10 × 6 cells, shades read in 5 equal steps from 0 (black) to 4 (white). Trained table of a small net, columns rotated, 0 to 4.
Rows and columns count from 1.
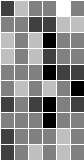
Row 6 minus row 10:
1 1 -1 1 -1 -2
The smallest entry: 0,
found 5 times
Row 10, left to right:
1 2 3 2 3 2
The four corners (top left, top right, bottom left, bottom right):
1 2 1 2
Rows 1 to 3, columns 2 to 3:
3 2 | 2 1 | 2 3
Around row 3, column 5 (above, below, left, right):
3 2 0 2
